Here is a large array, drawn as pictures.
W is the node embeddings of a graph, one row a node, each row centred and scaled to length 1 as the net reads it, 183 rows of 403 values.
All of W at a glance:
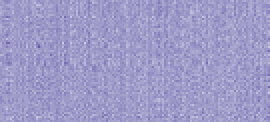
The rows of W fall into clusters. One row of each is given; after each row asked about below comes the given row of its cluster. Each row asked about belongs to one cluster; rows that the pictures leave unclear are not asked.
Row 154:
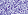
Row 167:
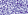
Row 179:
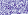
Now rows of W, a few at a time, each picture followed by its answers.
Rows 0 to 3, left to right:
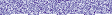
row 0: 167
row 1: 179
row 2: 167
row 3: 179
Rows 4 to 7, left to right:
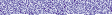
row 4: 167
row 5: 167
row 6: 154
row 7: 179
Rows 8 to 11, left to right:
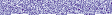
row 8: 179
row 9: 167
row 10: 179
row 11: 179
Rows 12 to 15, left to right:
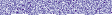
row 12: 179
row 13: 167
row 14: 167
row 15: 167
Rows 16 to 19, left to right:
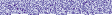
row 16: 179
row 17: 179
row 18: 179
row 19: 167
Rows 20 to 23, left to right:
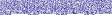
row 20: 179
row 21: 179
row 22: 179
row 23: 167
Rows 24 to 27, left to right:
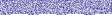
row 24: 167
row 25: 167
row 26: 167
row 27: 179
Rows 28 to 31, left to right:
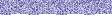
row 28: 154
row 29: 154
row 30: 154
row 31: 167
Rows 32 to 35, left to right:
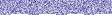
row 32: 167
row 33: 154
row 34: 179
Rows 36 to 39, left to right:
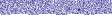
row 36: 167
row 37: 167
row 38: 179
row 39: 167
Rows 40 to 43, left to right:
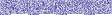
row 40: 179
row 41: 179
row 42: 154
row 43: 154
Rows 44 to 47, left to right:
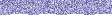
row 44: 167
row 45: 167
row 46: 154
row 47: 167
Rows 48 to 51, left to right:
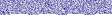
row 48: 167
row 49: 167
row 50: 179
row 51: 167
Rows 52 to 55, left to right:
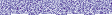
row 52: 179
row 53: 167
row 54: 179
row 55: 179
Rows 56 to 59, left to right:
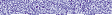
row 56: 167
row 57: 154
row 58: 179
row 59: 154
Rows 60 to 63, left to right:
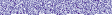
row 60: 179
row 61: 179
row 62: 167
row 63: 167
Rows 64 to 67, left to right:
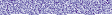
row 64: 167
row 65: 167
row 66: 167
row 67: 154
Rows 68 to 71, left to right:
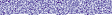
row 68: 167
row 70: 167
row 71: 167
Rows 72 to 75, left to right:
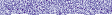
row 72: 179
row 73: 154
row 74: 167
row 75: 179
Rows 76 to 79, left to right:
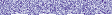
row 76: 154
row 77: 179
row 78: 179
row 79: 154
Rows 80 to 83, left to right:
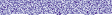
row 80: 167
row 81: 167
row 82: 167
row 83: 167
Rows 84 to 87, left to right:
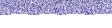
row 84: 179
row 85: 179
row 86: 167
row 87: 167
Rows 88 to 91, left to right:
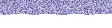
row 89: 154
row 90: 154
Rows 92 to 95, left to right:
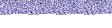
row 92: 167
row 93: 167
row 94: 167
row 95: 167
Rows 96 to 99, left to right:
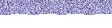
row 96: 154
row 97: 167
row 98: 167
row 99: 154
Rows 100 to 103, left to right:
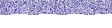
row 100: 154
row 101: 179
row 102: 154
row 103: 179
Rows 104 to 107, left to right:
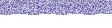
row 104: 154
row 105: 179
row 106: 179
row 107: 154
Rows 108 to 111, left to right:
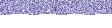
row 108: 167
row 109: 179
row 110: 154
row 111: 179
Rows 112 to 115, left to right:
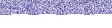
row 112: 179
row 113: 154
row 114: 154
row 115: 167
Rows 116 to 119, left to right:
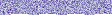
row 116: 167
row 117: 154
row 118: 154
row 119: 167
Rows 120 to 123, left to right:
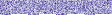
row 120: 154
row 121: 179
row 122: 179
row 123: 154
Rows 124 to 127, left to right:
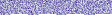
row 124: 167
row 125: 167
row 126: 167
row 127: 154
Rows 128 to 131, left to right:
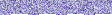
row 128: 167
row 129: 154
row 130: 179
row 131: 154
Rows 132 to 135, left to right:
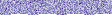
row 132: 154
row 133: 167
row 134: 154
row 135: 167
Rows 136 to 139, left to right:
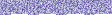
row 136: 179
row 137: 179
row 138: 167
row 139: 167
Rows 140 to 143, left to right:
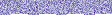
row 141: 154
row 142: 167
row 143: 179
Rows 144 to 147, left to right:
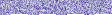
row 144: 167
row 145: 179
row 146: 154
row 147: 167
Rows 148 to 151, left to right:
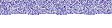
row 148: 154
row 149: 154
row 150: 154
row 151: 154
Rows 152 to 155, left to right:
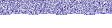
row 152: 167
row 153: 167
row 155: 179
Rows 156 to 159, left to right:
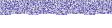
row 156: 179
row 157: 167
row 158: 179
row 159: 179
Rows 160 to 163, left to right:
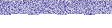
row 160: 154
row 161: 167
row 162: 154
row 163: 154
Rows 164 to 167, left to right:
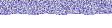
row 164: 154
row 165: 154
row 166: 179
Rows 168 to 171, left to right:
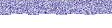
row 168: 179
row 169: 179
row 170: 154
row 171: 167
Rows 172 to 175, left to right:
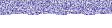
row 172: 167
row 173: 167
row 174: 179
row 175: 179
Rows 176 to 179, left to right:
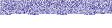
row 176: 179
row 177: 154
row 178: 154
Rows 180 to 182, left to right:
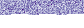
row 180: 179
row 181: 154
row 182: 167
